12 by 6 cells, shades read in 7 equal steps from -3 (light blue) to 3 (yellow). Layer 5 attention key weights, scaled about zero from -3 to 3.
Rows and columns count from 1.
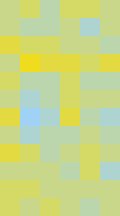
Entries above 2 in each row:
0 0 0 1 0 0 0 0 0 0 0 0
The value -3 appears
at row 7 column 2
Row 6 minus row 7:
-2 1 1 -1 1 2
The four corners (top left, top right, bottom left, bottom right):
0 0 1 0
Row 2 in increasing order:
-2 -1 -1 0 0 0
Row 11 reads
1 1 0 0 0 0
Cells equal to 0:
25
